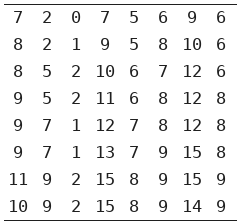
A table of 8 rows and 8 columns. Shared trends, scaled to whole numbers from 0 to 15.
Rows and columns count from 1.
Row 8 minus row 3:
2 4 0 5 2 2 2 3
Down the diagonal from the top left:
7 2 2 11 7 9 15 9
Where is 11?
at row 4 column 4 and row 7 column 1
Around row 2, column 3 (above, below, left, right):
0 2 2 9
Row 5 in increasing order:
1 7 7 8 8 9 12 12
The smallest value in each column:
7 2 0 7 5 6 9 6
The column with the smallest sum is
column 3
